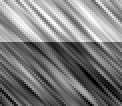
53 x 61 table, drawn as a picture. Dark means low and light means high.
Seam: horizontal, 40% of the way down, the top part higher. Ninth with the lowest average: bottom right. Grain: diagonal, down to the right.
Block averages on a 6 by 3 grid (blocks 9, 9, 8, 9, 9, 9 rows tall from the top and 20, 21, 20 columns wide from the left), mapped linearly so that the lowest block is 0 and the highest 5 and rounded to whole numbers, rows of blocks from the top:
5 5 4 | 4 5 5 | 2 2 3 | 2 1 2 | 2 2 0 | 1 1 0
